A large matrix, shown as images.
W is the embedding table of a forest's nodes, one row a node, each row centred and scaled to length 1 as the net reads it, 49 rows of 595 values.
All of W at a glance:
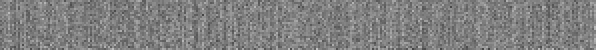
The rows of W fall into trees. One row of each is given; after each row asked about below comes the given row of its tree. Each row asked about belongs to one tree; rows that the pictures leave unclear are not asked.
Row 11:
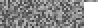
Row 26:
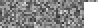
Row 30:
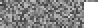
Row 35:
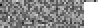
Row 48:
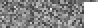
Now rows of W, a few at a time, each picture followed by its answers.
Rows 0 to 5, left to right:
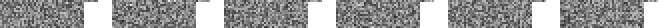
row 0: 48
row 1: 35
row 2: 11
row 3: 26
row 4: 35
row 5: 11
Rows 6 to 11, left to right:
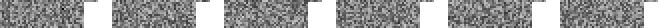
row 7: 11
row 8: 48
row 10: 35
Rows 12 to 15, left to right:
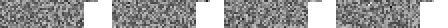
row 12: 26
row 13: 35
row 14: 11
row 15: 35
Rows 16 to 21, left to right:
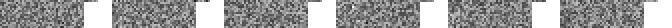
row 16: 26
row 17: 35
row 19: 26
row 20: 30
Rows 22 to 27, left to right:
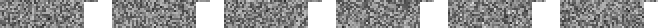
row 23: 48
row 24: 26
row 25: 48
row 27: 11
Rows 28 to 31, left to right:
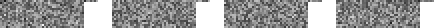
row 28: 48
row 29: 11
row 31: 48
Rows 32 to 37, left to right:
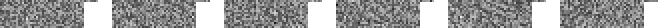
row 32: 11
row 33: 48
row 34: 11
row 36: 48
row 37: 11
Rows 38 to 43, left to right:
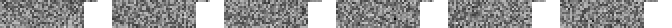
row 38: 48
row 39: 35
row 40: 35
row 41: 35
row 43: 30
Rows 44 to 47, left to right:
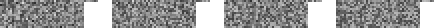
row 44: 30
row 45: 48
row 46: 11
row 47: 11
